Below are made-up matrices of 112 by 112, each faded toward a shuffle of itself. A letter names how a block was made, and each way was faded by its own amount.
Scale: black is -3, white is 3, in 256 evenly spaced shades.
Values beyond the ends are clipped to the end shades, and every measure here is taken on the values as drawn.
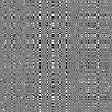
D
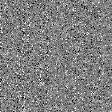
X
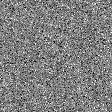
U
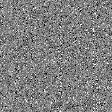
X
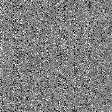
X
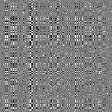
D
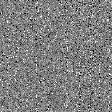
X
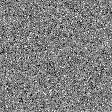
U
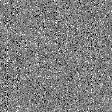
X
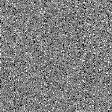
X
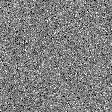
U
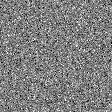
U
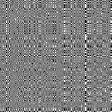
D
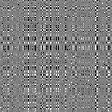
D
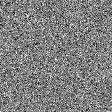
U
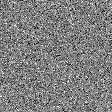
U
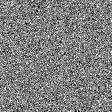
U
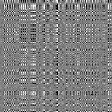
D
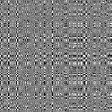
D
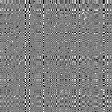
D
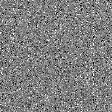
X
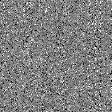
X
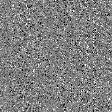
X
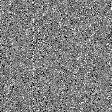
X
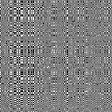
D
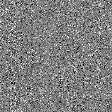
X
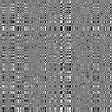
D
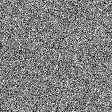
U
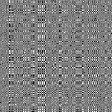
D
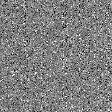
X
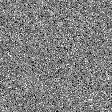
U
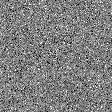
U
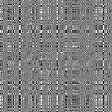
D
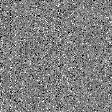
X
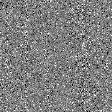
X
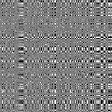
D
